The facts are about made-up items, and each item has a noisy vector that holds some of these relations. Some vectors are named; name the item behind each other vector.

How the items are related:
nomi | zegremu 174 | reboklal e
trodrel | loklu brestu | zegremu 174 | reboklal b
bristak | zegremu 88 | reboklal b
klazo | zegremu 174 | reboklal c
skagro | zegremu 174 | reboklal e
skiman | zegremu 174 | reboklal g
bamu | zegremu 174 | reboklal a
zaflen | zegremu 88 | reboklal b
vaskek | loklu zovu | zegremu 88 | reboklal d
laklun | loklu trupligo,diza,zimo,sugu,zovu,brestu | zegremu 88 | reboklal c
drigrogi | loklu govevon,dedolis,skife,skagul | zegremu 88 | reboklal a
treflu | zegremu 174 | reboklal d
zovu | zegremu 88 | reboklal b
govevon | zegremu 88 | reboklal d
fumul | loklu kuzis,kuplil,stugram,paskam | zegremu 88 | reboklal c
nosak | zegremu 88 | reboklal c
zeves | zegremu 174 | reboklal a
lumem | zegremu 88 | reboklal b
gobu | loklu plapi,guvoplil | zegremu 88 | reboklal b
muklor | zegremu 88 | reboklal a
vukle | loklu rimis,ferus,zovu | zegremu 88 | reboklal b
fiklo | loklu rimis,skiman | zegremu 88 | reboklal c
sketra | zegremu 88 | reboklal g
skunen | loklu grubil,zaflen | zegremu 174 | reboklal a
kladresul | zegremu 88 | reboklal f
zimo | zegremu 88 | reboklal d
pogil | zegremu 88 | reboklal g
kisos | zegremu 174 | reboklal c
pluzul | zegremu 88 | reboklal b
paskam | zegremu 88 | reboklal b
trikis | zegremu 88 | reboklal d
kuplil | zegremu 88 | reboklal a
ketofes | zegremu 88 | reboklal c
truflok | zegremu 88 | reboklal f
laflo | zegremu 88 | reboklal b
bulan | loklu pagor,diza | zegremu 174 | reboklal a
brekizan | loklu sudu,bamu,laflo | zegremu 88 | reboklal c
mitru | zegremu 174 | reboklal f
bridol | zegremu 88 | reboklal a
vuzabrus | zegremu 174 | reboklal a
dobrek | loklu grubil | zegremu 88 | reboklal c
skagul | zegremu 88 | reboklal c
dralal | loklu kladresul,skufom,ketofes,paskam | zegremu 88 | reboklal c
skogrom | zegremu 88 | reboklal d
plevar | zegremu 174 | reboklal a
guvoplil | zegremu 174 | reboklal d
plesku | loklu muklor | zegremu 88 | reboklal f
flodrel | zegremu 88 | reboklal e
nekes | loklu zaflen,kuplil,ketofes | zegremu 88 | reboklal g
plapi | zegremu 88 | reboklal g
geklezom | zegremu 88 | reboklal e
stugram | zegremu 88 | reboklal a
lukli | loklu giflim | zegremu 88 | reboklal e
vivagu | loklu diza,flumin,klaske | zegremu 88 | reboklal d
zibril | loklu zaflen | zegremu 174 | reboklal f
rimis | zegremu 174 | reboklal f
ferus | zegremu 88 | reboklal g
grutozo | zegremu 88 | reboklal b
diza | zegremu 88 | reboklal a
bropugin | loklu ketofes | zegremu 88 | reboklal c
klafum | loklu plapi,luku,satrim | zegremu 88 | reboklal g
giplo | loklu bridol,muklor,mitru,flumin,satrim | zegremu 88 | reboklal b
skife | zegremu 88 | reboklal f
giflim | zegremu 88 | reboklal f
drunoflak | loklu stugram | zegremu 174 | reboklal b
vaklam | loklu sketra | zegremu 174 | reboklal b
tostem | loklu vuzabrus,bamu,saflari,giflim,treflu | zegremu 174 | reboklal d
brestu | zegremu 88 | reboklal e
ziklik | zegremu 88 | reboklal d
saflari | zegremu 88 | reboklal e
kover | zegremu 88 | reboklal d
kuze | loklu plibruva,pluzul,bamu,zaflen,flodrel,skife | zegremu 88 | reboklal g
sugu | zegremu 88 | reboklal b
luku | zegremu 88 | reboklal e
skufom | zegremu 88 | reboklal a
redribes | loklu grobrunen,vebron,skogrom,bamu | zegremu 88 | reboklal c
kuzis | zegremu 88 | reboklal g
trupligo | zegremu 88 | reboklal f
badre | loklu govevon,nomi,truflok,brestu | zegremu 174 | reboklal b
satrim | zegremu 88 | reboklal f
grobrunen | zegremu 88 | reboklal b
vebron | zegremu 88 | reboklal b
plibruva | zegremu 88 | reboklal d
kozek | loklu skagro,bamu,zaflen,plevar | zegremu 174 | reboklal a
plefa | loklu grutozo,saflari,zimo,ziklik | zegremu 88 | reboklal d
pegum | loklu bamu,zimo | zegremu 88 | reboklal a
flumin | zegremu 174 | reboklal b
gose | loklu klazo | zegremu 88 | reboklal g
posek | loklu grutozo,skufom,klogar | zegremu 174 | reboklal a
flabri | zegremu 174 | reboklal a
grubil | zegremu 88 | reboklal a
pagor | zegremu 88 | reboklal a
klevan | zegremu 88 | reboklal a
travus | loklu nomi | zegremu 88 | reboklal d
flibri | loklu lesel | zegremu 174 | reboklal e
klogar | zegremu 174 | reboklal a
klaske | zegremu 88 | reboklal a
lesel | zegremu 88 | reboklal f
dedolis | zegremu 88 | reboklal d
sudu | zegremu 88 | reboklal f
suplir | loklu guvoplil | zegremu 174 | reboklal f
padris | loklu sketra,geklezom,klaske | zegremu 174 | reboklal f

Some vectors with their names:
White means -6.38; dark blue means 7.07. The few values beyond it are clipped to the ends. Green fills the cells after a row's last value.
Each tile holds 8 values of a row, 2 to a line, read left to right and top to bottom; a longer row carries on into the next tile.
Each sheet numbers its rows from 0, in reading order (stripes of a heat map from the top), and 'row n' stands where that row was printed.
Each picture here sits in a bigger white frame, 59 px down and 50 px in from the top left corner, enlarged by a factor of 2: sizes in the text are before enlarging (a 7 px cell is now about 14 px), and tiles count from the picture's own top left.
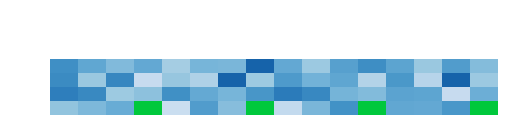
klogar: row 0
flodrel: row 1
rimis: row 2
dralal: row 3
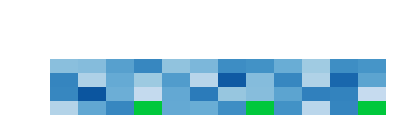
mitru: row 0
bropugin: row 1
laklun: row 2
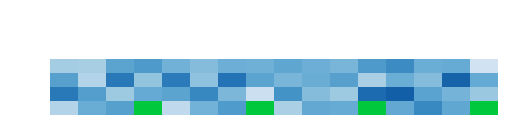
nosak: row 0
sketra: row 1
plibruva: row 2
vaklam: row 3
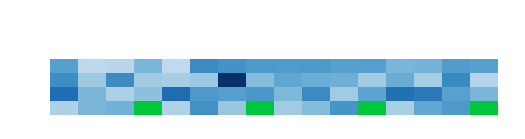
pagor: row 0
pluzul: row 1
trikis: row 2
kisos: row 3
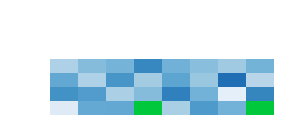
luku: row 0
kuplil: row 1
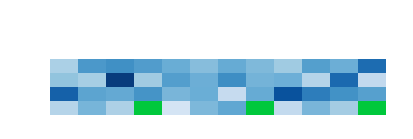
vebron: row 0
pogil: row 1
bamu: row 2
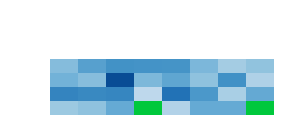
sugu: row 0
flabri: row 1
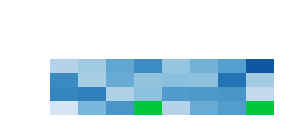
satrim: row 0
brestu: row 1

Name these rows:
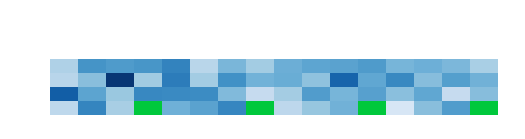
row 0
zaflen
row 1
padris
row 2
kuze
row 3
klafum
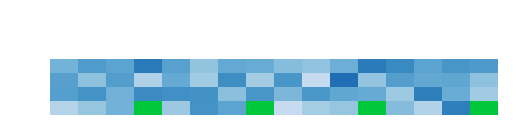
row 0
skogrom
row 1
zibril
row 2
lukli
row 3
vaskek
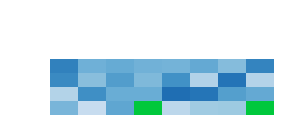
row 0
plefa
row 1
vuzabrus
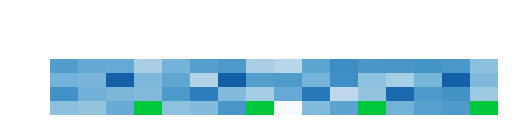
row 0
vukle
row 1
giplo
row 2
plapi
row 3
trodrel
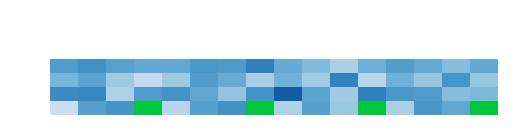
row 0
guvoplil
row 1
govevon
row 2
plevar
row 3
flibri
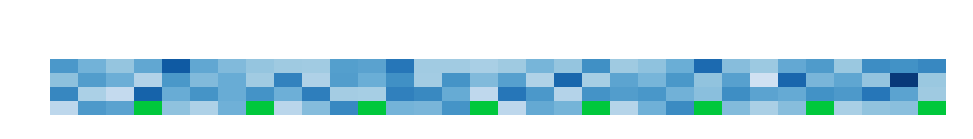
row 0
dedolis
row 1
tostem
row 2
plesku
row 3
bulan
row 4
grubil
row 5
truflok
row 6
redribes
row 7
grutozo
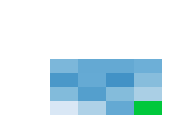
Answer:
ferus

